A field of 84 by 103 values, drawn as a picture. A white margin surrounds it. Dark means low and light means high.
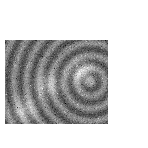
Rings spread out from the middle right. There are three bumps. There is no overall slope. Overall the values sit about 50% of the way up the scale.
